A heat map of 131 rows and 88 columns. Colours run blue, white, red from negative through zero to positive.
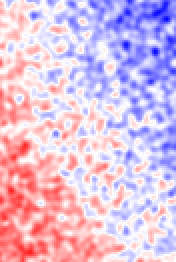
Neither half mirrors the other. No lone cell stands out from its neighbours. No regular stripes run through it. The ninth with the lowest average is the top right. The field climbs toward the bottom left. The field is mottled with small blotches.
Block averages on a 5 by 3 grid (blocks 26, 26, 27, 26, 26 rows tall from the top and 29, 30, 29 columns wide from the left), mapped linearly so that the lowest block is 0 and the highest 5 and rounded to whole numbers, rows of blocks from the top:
3 1 0 | 3 2 1 | 4 3 1 | 5 3 2 | 5 4 2
